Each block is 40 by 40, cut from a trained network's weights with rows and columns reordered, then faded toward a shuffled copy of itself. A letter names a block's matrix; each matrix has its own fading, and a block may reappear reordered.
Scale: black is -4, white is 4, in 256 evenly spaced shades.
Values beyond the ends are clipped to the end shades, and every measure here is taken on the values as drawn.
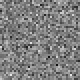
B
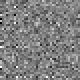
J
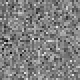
B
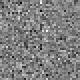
J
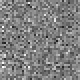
J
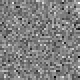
J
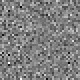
J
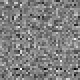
J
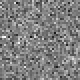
B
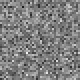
B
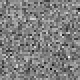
B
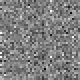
J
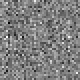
J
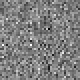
J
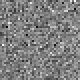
B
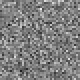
B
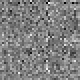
J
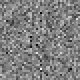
J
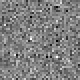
J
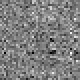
J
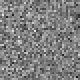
B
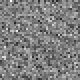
B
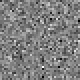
J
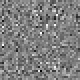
J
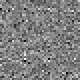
J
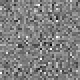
J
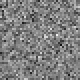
B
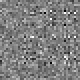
J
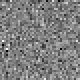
J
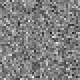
B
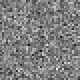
B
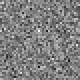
B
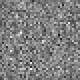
J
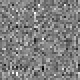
J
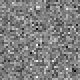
J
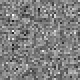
J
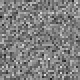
B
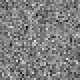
B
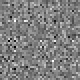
J
